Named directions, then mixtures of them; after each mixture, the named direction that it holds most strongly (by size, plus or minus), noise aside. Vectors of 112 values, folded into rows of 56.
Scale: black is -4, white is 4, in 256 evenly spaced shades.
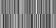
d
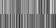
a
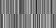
d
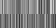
a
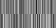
d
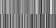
a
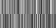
d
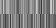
a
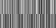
a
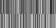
a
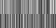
a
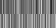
a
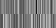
d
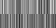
a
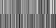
a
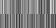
a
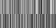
a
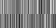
a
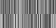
d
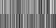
a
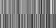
a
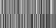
d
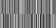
d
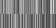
a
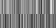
a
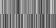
a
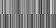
a
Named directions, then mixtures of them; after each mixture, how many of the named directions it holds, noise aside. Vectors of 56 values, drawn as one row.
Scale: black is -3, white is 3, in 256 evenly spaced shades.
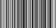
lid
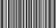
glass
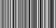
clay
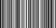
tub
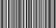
one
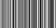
one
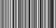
one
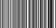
three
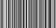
two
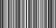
three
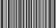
one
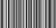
one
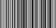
one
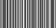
three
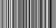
three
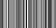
three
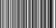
three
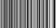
three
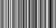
three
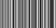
one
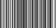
one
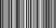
three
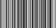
one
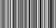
one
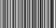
two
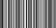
two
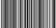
two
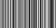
one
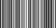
one
